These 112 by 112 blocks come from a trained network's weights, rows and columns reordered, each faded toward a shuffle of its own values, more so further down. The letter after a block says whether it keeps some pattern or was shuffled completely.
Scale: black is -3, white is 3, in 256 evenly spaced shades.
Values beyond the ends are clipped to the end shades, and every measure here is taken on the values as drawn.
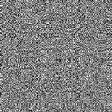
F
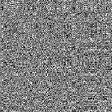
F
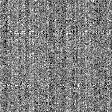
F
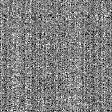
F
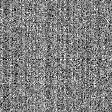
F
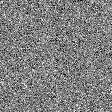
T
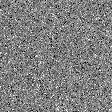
T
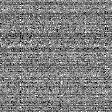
F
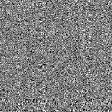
F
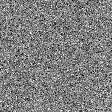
T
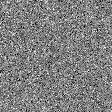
T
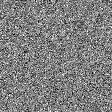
T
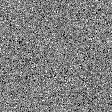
T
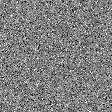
T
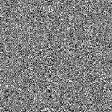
F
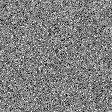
T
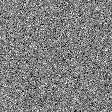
T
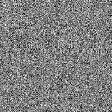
F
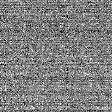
F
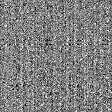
F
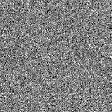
F
